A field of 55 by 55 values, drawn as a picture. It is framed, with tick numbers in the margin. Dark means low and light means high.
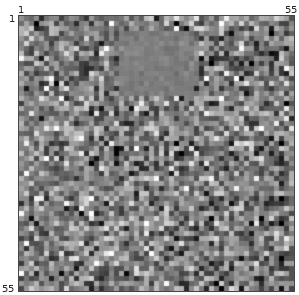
Seam: none. Odd patch: calmer, in the top middle. Average level on the scale: 50%. Calmest part: top middle. Stripes: none. Grain: fine.
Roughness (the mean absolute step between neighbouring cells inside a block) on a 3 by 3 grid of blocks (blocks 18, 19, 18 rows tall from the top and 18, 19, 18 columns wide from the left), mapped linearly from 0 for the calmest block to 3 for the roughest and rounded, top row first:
303 | 233 | 333
